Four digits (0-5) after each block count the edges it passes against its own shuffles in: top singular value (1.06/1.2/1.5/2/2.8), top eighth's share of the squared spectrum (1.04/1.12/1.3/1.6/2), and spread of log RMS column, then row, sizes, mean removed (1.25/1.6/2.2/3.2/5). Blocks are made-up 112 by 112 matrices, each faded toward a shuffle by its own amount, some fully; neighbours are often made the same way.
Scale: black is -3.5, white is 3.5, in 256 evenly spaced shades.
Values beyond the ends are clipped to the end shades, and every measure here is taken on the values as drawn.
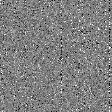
2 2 2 0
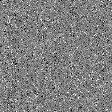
1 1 2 0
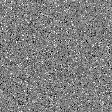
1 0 1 0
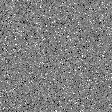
0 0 0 0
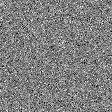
0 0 0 0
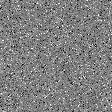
2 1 0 0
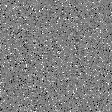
2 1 0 0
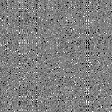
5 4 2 2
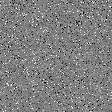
0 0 0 0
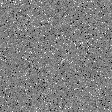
2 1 0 0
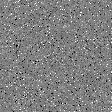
2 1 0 0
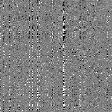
5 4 3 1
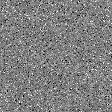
2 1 0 0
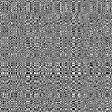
5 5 4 4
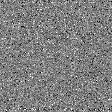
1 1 0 2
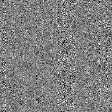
1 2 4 0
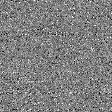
1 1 0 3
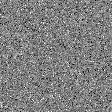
0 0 0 1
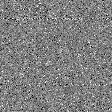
1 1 0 2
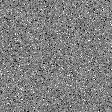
0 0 0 0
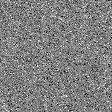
0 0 0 0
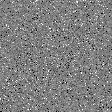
2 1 0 0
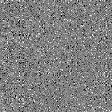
4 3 2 1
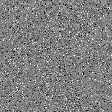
3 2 1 0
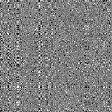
5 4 3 2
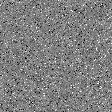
2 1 0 0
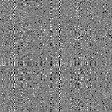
5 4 3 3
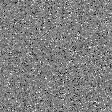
1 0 0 0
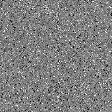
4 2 1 0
